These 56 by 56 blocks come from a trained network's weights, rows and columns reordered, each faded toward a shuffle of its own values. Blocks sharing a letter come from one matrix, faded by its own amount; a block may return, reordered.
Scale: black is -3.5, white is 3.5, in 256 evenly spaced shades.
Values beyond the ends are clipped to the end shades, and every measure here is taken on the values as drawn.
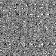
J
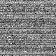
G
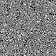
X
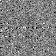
J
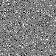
X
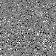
X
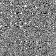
J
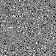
X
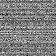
G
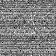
G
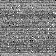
G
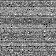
G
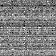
G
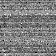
G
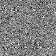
J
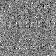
J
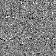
J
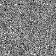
J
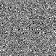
J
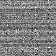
G
